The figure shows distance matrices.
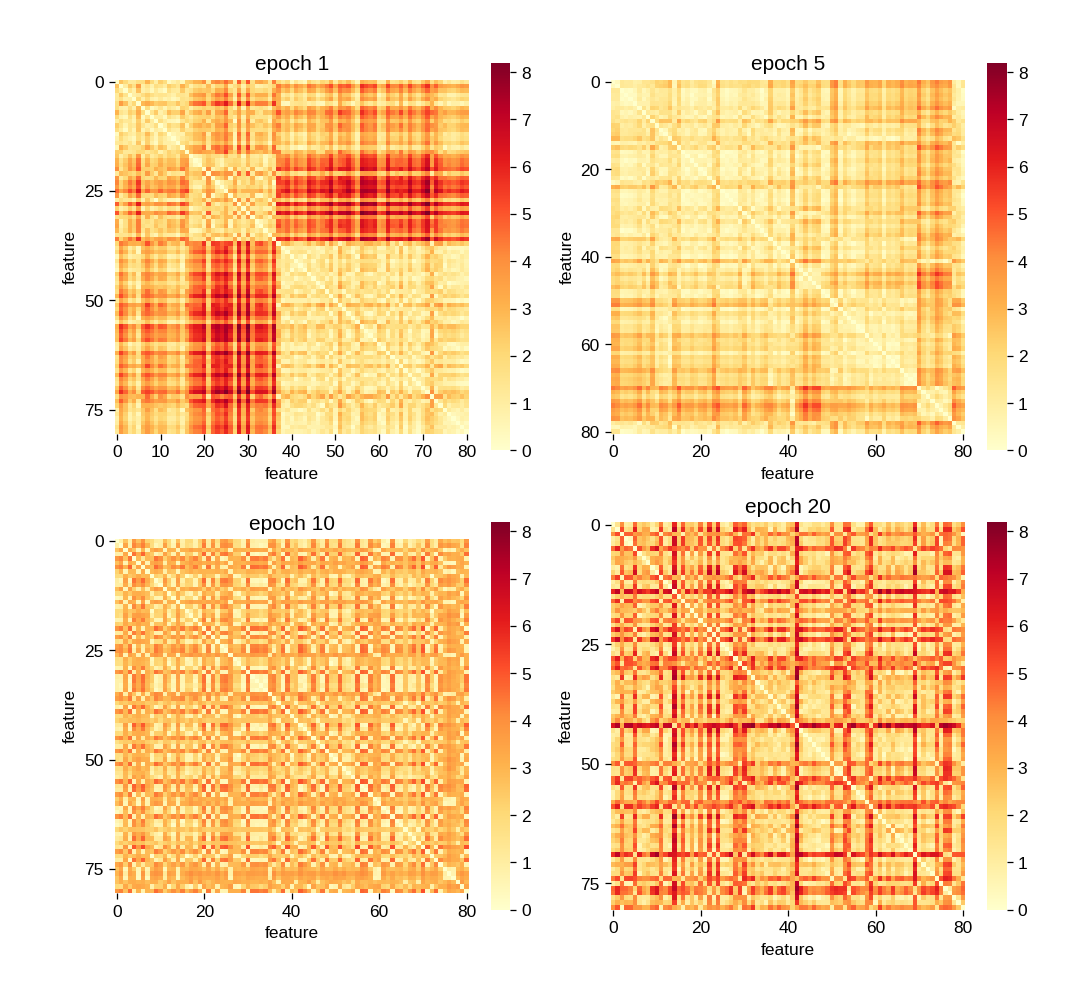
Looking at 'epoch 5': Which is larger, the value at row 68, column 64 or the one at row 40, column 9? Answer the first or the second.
the second
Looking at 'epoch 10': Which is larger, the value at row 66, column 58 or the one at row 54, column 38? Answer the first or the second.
the first
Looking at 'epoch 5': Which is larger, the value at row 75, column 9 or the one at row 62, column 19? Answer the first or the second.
the first
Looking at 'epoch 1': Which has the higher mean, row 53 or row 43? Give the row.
53
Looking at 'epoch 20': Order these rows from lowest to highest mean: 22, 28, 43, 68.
68, 43, 28, 22
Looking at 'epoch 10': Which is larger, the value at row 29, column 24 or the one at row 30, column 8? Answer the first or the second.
the first
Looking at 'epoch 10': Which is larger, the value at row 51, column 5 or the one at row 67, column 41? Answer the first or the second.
the first
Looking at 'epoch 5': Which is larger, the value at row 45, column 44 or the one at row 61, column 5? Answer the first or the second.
the second
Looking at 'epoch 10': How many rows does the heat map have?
81
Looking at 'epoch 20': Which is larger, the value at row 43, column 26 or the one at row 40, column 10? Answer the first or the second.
the second
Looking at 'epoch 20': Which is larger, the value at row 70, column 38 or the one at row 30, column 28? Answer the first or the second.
the second
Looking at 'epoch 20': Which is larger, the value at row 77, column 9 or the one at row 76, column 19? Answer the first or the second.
the first
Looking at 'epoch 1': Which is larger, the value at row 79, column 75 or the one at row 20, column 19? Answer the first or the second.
the second
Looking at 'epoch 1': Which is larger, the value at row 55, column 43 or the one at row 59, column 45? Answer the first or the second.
the second
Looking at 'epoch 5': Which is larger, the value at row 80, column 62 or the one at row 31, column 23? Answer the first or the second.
the second
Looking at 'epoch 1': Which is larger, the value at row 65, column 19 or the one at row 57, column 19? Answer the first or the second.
the second
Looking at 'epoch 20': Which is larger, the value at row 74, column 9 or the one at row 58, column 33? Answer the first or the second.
the first
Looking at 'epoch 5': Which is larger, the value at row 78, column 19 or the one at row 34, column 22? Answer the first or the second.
the first
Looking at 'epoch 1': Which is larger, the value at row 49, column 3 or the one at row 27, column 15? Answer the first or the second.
the first
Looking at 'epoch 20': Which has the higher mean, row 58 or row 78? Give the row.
58
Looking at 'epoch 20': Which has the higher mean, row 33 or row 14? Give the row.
14
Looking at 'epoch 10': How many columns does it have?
81
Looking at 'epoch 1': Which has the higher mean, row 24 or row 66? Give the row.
24
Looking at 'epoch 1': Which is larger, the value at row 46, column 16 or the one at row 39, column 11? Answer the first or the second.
the second
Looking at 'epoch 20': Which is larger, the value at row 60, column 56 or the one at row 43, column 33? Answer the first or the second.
the second
